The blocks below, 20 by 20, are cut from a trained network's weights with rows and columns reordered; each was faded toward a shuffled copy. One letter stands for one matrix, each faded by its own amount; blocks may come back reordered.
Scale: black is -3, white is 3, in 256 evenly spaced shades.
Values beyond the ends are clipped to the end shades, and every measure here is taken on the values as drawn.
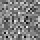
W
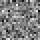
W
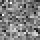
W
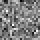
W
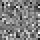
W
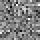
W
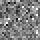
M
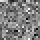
W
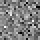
M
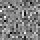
M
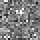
M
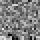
W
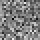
W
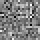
W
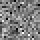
M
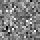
M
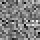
W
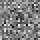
W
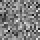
W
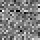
W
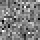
M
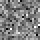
M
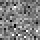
M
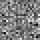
W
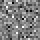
M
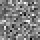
M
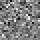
M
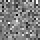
W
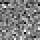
M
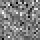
M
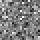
M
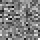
W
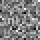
W
